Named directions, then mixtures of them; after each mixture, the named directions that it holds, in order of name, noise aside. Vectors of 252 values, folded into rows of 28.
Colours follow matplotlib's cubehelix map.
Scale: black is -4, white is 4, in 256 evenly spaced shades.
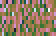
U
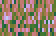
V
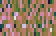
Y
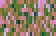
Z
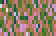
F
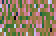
F, Y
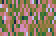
F, V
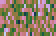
Z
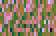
V, Y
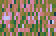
V, Y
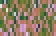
F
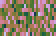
Z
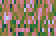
V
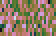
Y, Z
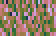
F, U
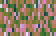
F, Z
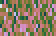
F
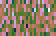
U, Z
